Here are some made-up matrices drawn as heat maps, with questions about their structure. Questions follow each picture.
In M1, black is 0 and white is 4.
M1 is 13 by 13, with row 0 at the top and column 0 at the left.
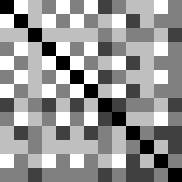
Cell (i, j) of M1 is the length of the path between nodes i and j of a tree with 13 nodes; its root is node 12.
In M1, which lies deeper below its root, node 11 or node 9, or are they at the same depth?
node 11
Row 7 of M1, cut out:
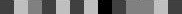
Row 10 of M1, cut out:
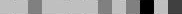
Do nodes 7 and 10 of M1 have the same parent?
yes
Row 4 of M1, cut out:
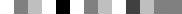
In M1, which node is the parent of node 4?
9
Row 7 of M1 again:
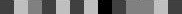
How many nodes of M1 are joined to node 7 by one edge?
5
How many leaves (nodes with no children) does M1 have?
10
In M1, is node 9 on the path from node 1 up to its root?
yes
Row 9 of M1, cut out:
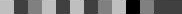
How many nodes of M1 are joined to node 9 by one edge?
5
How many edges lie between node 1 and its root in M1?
2
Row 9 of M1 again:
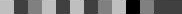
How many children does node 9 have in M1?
4
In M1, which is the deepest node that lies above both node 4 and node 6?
9
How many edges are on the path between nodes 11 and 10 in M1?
3
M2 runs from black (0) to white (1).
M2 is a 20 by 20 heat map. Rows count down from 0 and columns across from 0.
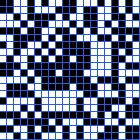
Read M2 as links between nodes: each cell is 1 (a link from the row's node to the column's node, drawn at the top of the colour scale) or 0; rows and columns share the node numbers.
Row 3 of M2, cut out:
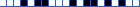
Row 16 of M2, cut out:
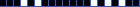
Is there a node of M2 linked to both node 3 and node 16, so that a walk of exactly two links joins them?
no
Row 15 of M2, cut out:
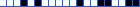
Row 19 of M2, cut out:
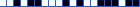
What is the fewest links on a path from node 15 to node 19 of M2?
2
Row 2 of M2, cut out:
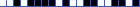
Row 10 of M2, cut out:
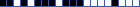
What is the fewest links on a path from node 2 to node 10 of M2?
1
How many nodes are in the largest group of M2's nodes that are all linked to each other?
5
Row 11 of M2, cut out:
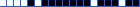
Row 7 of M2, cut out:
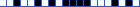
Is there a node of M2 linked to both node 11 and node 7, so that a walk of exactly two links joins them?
yes
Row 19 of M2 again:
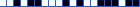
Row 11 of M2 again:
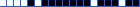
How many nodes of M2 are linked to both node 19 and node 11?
5
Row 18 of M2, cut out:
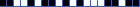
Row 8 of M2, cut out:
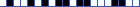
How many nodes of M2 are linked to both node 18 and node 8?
6
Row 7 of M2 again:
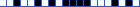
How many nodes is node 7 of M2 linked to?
11
